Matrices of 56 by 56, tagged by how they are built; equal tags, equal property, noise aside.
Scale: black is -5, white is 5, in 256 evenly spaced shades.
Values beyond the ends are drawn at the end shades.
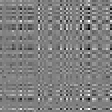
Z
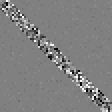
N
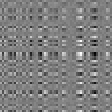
Z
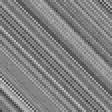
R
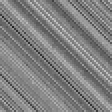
R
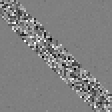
N
